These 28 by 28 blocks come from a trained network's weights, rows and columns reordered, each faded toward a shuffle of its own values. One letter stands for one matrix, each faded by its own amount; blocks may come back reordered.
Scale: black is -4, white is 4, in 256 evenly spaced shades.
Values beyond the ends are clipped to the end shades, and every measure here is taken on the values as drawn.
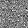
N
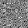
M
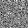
N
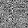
M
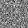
N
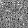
M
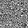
M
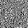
M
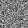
N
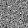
N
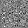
M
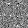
N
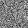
N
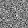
M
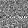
M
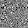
M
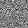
M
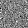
N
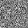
M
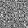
M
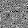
M
